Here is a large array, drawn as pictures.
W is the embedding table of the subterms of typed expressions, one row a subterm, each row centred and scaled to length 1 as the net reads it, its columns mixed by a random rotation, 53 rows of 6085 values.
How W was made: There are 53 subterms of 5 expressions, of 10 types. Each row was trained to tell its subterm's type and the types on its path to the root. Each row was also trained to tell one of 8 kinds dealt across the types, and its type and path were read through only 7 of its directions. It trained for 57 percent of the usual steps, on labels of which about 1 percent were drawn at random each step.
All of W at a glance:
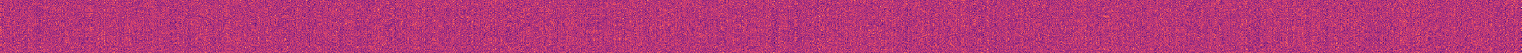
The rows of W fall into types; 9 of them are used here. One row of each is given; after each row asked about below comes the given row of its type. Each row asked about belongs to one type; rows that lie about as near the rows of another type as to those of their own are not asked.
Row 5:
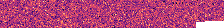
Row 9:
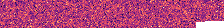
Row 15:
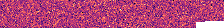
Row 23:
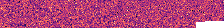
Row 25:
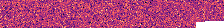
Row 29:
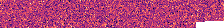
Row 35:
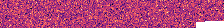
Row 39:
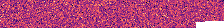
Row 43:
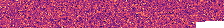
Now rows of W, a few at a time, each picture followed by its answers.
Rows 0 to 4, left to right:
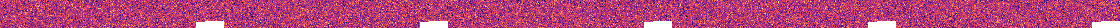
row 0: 5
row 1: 23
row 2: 39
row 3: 23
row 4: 23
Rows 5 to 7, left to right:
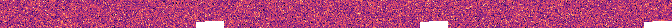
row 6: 35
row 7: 5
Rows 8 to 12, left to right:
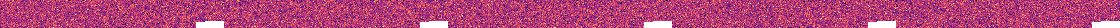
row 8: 15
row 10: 9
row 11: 29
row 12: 23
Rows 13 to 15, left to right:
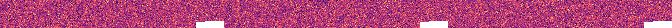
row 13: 29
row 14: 9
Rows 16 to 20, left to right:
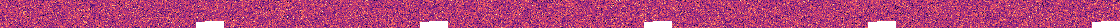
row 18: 29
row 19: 23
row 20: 39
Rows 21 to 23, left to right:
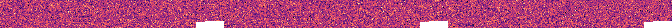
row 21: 9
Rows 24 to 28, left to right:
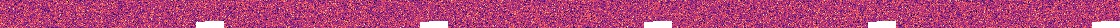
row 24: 23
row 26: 25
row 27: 29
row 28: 25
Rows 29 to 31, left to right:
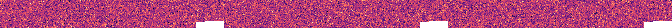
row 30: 15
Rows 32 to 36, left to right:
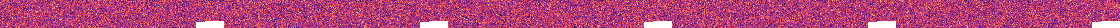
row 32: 39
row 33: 29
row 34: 9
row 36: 29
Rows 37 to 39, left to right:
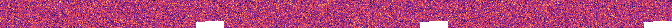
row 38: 39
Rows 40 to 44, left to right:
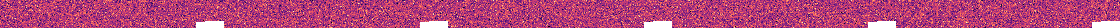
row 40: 39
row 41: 9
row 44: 9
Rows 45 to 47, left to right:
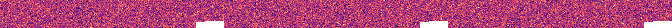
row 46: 35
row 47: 35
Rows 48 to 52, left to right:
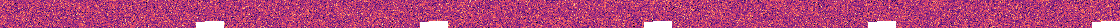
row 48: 25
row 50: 35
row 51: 39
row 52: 5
